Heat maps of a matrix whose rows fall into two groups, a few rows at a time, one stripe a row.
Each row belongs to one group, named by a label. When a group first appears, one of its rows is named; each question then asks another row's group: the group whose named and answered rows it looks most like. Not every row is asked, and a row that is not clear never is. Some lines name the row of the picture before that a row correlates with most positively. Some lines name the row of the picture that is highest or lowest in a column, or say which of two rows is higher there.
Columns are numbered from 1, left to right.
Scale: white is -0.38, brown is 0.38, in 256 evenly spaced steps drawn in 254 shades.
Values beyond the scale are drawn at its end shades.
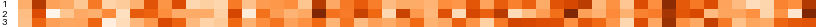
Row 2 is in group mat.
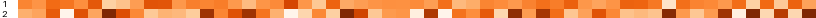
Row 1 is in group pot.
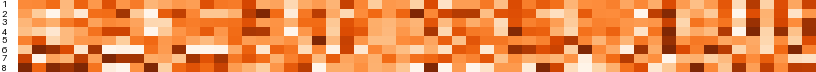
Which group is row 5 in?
mat
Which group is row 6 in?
mat
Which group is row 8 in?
pot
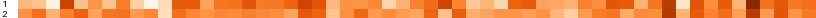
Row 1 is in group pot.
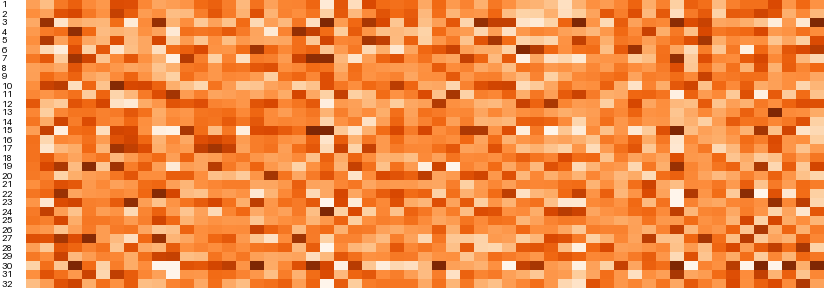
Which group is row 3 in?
mat
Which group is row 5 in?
mat
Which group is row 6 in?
pot
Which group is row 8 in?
pot
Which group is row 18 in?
mat
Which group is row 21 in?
pot
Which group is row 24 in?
mat
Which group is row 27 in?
pot
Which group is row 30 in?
pot
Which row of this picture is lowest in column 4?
10
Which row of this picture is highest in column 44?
6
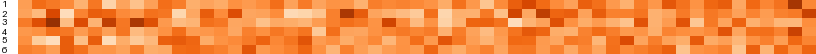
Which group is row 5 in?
pot
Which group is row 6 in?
pot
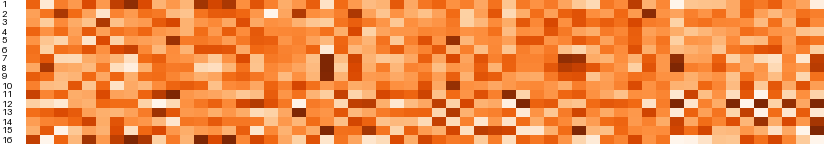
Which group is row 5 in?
pot
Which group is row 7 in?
mat
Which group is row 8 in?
mat
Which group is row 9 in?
mat
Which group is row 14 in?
pot
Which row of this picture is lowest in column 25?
16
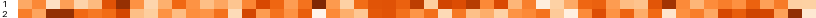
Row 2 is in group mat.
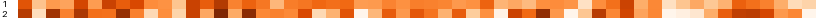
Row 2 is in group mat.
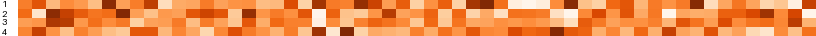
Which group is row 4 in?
mat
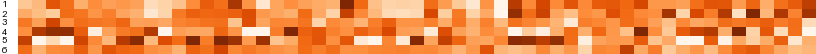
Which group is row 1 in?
pot
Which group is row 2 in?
pot
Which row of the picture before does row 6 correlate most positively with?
2
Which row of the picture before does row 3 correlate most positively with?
2
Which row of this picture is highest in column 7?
6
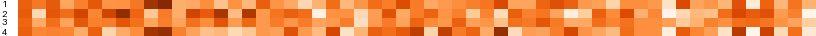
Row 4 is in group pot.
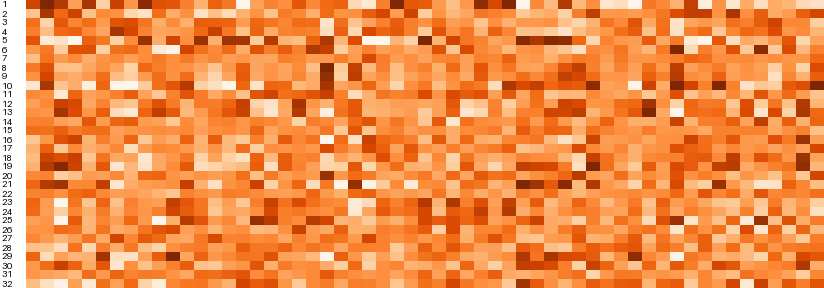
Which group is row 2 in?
mat
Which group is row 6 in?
pot
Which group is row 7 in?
mat
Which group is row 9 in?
mat
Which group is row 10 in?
mat
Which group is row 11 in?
pot
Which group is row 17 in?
mat
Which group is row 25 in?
pot
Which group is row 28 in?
pot
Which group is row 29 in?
pot
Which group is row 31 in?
mat
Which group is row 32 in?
pot
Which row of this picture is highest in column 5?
1
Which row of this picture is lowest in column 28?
21
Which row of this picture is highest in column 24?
21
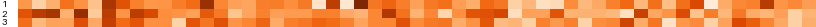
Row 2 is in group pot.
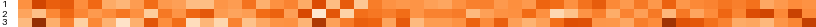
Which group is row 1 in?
mat
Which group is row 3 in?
mat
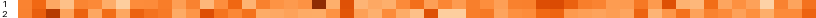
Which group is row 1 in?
mat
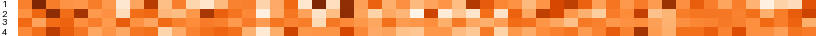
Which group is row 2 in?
pot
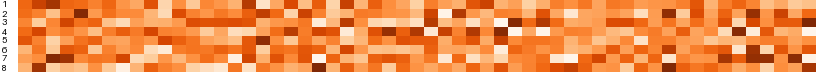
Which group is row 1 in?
mat
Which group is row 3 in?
pot
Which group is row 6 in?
pot
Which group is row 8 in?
mat
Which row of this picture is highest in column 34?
1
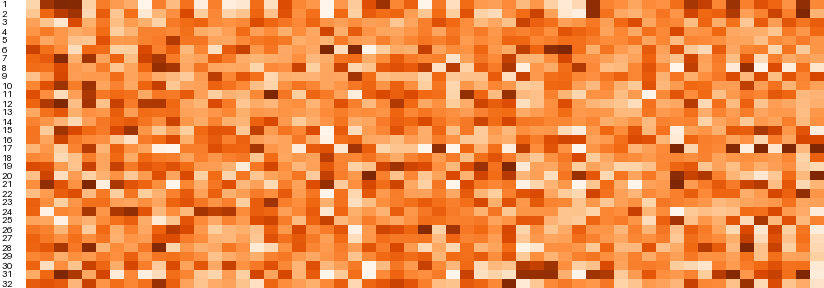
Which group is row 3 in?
pot
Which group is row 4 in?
mat
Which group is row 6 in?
mat
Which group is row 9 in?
pot
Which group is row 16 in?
pot
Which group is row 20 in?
mat
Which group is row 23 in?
pot
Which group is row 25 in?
pot
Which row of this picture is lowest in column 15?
1
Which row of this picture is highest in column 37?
31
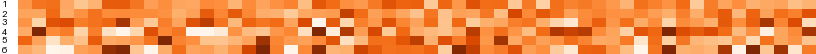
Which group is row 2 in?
pot
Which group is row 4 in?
mat
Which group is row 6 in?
pot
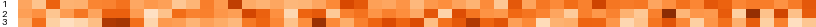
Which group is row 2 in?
pot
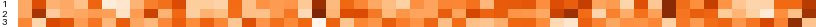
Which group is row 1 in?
mat
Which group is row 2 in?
mat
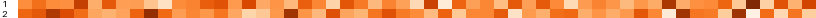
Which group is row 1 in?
pot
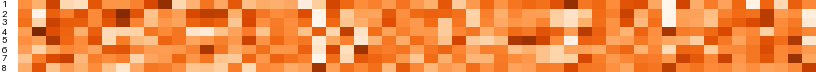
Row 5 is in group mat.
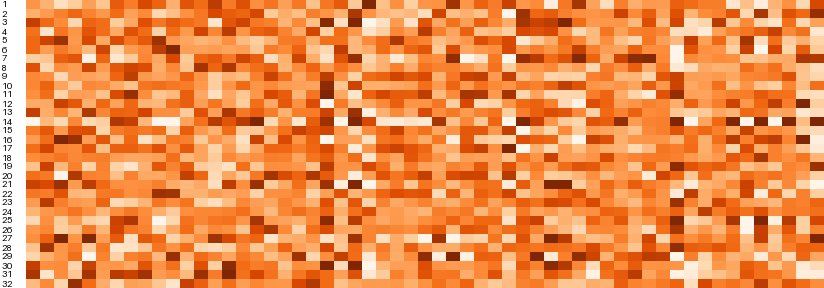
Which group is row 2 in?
pot
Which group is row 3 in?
mat
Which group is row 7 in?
pot
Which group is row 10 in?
mat
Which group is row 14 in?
pot
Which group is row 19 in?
mat
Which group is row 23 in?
mat
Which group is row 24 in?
pot
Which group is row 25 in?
pot
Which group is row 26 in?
pot
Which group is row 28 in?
mat
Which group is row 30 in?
mat
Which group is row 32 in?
pot
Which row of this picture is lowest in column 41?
31
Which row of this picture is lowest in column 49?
4
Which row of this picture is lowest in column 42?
1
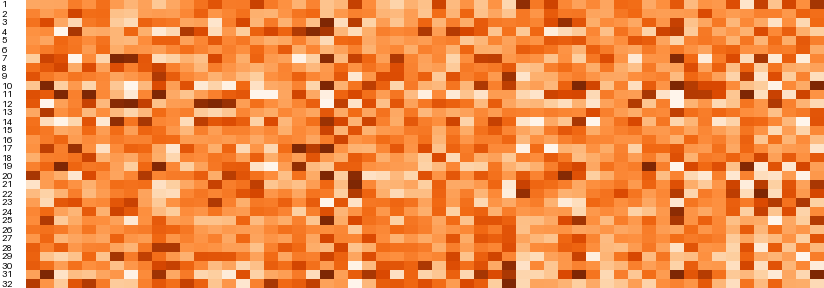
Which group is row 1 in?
pot
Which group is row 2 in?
pot
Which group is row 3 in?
mat
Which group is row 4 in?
pot
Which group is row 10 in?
mat
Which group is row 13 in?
mat
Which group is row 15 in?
mat
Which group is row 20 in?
mat
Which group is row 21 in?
pot
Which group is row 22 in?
pot
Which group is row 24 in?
pot
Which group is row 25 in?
mat
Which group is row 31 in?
mat
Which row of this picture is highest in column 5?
11
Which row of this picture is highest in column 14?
12
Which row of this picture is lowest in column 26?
20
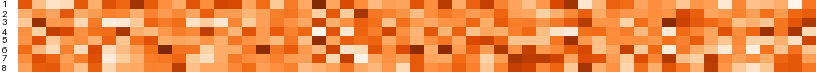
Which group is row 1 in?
mat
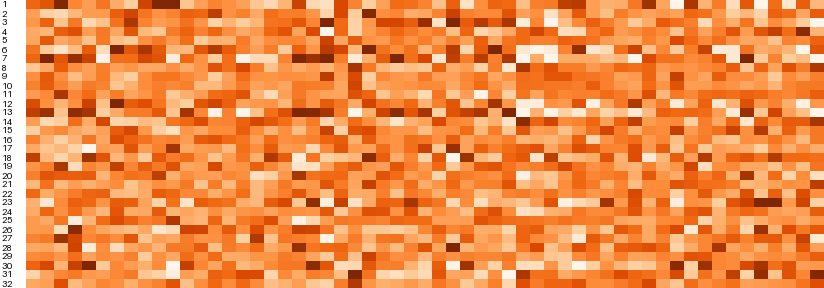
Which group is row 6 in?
mat
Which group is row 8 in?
pot
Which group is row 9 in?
mat
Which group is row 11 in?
pot
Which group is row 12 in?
mat
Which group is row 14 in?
pot
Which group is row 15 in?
pot
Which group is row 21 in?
mat
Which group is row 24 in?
mat
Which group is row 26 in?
pot
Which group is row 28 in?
pot
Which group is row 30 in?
pot
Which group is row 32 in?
pot
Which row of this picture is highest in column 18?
18
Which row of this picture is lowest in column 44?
7
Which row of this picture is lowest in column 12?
23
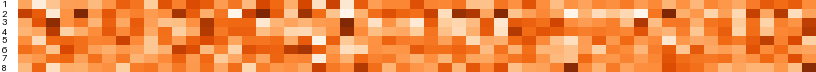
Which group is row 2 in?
pot
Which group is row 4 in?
pot
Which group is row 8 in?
mat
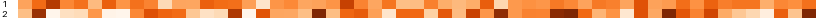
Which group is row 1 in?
pot
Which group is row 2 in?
mat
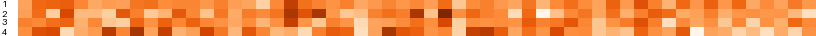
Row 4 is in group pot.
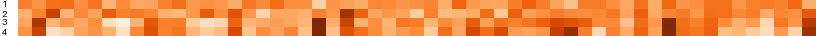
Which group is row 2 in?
pot
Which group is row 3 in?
mat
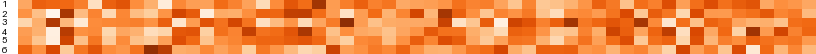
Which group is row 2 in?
pot
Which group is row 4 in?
pot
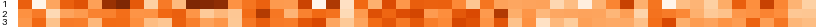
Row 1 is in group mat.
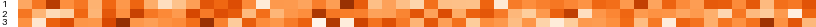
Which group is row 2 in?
mat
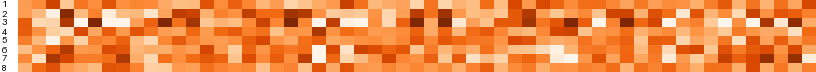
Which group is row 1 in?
pot
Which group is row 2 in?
pot
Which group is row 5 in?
pot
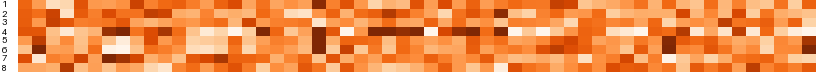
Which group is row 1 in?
mat
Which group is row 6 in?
mat
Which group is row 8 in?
pot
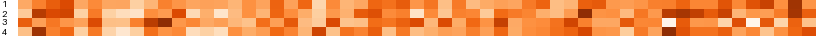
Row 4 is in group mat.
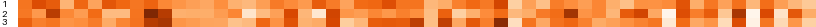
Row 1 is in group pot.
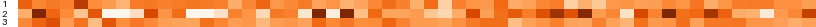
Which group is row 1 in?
pot
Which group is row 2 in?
mat
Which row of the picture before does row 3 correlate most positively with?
1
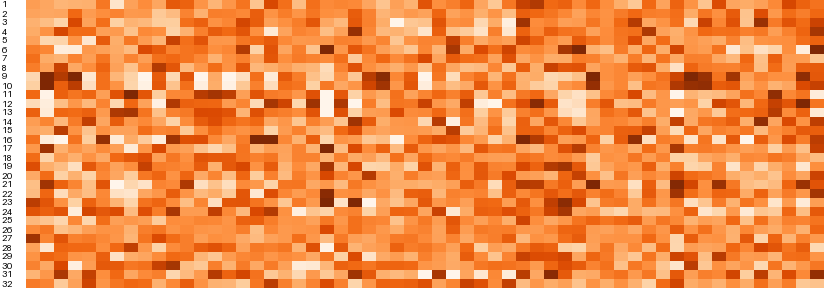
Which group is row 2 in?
pot
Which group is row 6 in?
mat
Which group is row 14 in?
pot
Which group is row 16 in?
pot
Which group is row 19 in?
mat
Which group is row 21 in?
mat
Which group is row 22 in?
mat
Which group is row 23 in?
mat
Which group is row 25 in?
pot
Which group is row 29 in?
mat
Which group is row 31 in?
pot
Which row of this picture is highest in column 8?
11
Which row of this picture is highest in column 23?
12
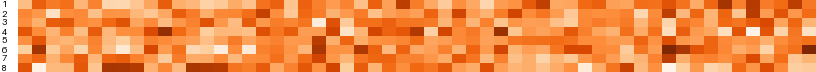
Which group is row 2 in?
pot
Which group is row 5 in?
mat
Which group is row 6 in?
mat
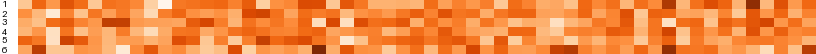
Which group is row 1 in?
pot
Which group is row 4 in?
pot
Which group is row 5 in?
pot
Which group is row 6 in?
mat
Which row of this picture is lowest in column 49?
2
